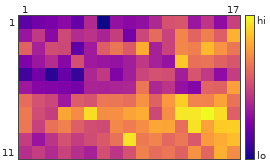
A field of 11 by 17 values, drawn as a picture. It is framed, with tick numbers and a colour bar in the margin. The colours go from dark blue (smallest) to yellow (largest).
Odd rows or columns: none. Slope: up to the bottom right. Mirror symmetry: none. Ninth with the highest average: bottom right. Histogram: bell-shaped. Stripes: horizontal, repeating 2 times.
